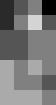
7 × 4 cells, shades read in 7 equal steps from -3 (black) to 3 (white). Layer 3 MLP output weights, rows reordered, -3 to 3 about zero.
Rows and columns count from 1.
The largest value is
2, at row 2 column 3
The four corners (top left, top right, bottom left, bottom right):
-2 -3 1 0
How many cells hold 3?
0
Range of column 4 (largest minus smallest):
3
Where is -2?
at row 1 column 1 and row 2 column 1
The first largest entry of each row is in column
3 3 3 3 1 1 1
